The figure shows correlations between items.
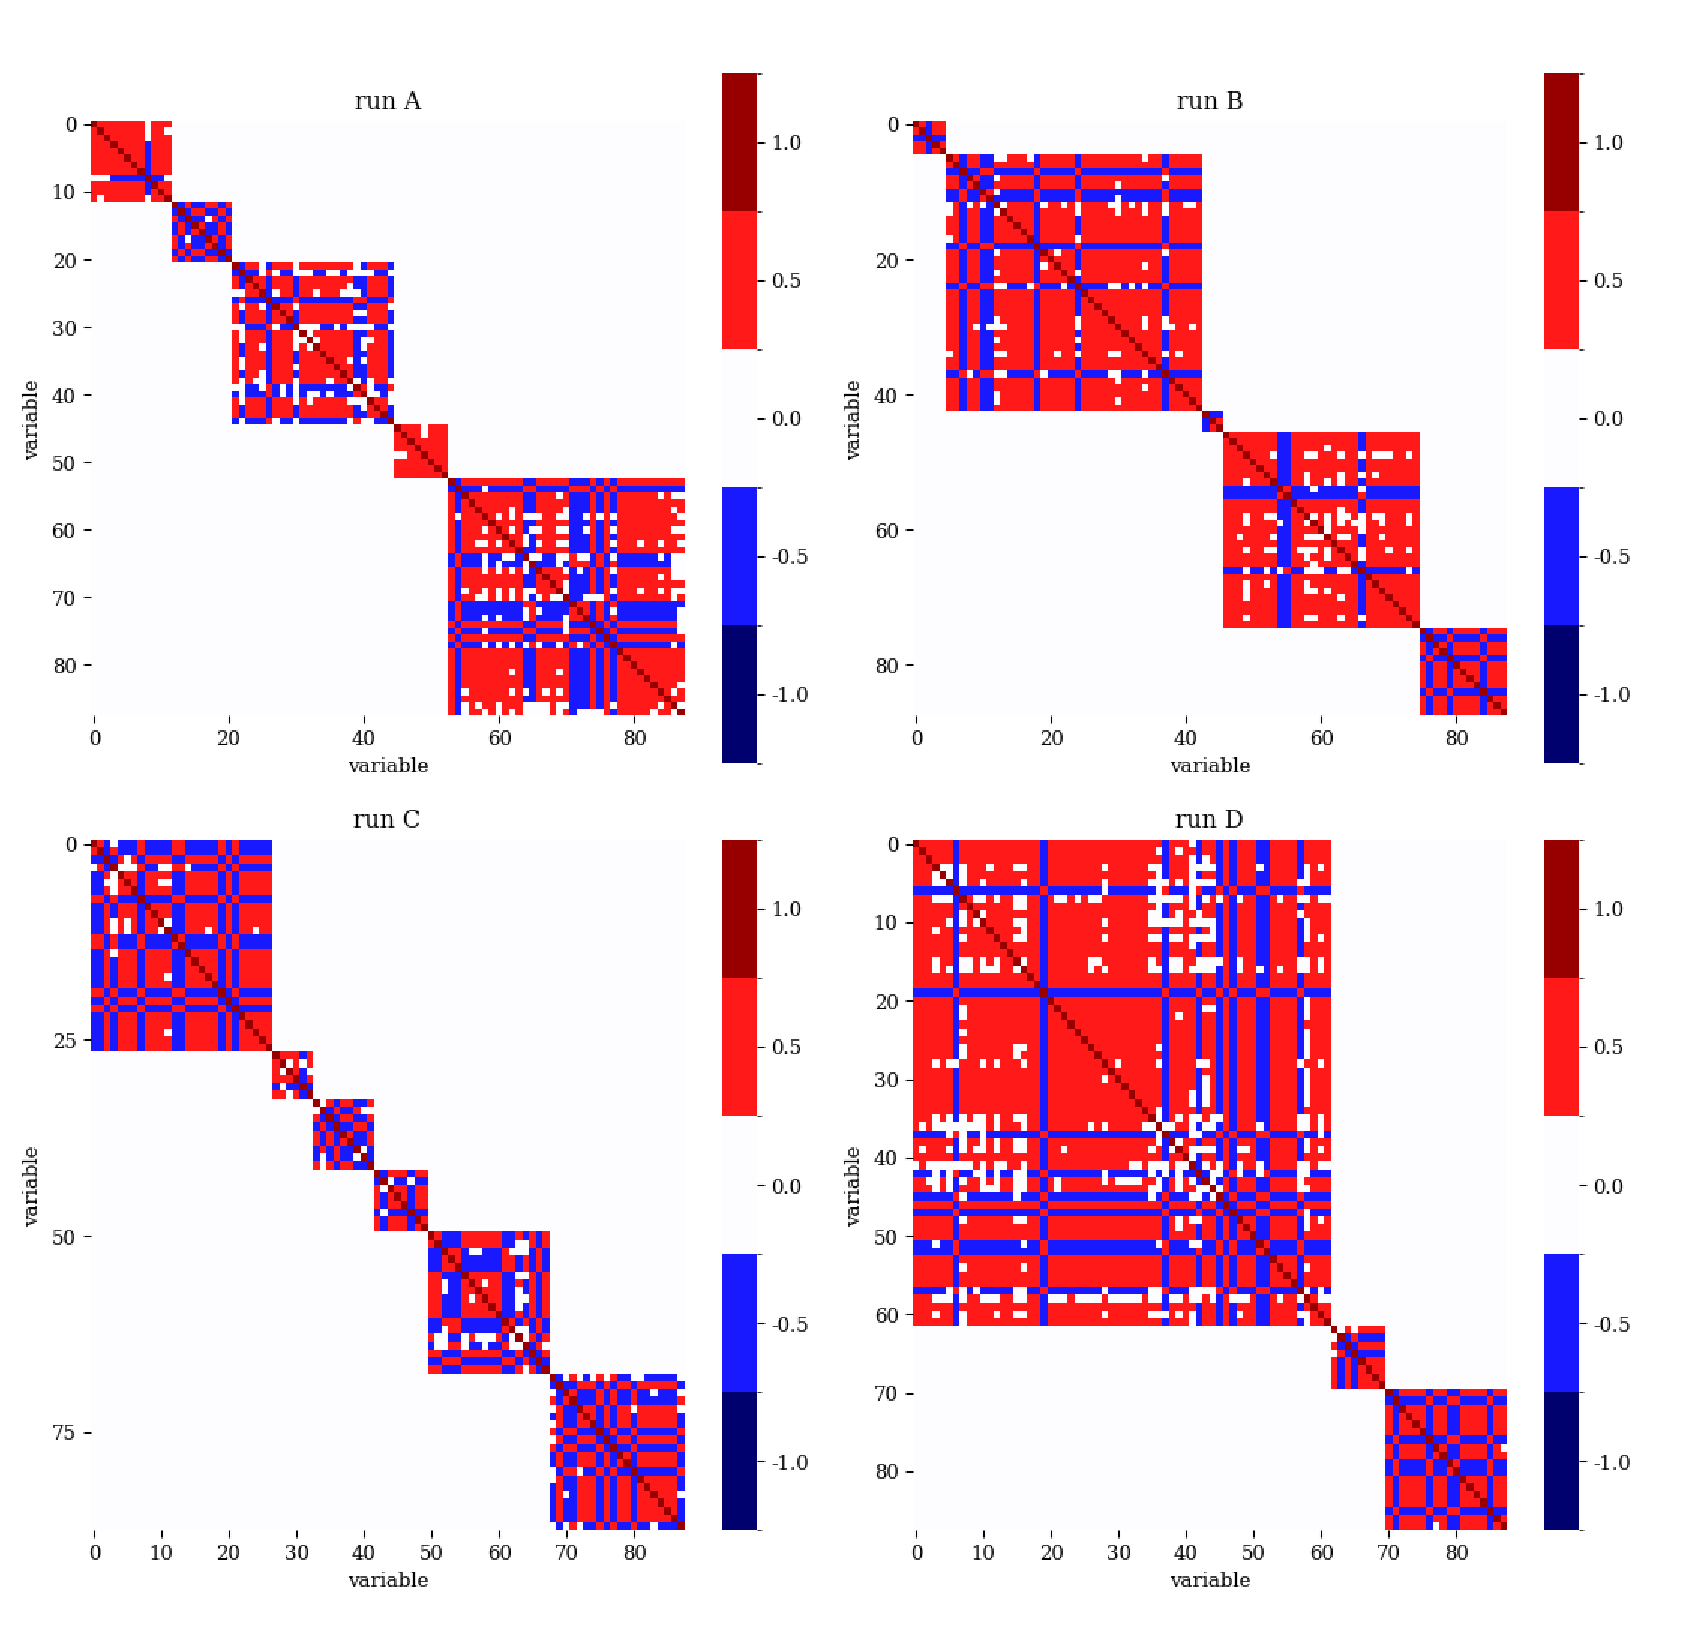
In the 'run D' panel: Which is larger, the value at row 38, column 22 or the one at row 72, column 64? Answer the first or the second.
the first
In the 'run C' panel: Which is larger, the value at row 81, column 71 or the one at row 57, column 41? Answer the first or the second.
the second
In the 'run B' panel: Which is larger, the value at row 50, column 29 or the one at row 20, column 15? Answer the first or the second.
the second
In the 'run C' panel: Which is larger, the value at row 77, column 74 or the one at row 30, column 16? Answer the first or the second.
the second
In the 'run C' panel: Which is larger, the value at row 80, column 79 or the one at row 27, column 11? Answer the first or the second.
the second
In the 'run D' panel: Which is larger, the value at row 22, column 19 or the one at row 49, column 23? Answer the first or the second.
the second
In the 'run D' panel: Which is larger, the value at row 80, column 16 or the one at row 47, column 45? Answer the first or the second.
the second
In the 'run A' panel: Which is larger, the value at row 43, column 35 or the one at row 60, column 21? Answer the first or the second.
the first
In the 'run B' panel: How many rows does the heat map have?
88
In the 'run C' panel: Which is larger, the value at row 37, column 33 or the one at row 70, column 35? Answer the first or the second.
the first
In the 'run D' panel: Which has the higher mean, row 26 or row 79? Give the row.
26
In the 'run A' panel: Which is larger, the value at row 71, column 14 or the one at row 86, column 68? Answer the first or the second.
the second
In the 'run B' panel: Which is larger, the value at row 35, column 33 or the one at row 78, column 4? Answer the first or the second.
the first
